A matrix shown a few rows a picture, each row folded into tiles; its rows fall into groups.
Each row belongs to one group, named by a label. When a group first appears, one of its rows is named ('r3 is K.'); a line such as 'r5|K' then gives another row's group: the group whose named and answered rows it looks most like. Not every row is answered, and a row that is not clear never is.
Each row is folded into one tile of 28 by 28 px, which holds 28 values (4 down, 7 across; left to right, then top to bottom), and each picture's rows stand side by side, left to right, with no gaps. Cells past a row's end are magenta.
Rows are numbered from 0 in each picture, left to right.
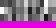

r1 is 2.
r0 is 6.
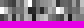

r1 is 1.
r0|6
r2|6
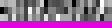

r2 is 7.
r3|2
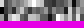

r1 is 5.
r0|1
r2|7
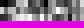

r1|7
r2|6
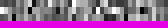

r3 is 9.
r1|1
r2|2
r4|6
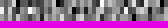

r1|6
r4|9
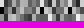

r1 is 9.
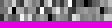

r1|9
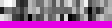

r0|5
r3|1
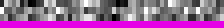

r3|5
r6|5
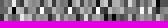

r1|9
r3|9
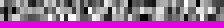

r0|1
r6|2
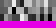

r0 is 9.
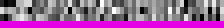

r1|1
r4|6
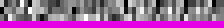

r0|1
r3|7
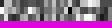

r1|6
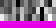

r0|7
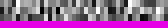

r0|2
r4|2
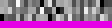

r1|9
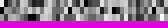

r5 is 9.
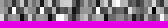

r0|9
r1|9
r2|5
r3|9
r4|5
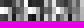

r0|6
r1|6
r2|6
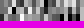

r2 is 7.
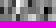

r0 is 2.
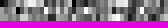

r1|5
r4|5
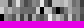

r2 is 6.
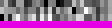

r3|6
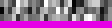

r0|2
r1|2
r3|5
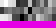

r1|1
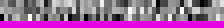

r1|7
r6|9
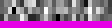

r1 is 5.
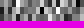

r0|2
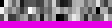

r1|6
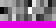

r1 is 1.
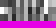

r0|6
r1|2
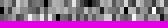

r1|7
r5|9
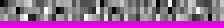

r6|1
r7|6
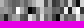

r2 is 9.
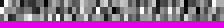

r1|7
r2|7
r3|9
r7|2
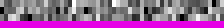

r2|2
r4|5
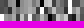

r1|9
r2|7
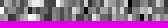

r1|5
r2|5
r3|1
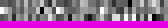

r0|6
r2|6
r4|7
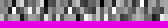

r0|9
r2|9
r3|7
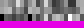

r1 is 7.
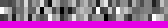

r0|6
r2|1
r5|7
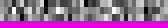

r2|6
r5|1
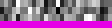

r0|2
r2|1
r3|5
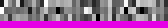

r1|2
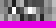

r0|9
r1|6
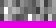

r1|7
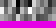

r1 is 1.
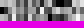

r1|9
